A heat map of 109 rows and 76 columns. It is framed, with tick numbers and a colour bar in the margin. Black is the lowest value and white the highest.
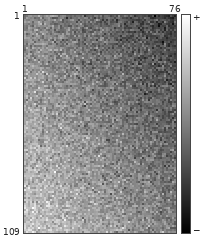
No single row or column stands out from its neighbours. The top right is the ninth with the lowest average. No regular stripes run through it. The values follow a bell shape. The bottom left is the ninth with the highest average. The field climbs toward the bottom left.
